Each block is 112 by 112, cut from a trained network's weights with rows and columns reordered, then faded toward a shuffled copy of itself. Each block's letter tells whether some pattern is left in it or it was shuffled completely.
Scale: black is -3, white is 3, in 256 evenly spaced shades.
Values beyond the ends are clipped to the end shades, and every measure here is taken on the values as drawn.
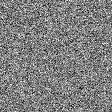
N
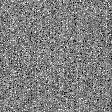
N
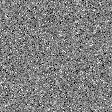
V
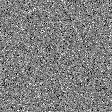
V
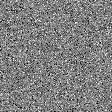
V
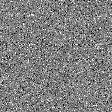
N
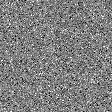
V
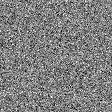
V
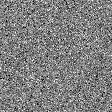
V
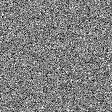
V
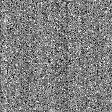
N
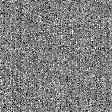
N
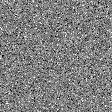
V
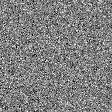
V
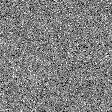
V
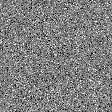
N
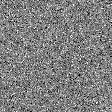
V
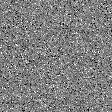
V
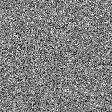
N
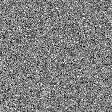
N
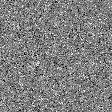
N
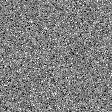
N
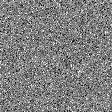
V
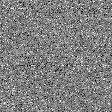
N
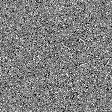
V
